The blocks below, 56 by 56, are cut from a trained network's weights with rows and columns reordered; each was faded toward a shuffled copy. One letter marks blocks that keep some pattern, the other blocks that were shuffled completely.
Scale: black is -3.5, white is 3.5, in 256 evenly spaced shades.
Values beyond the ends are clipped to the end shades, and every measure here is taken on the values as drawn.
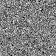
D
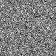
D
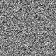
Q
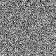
Q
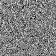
D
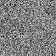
Q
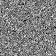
D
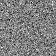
D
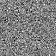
Q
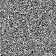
D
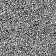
D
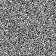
D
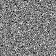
D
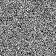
D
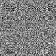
Q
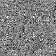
Q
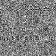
Q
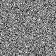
D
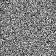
D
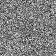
Q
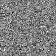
Q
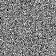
D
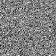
Q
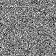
D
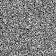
D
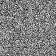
D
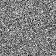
D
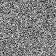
Q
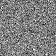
D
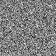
D
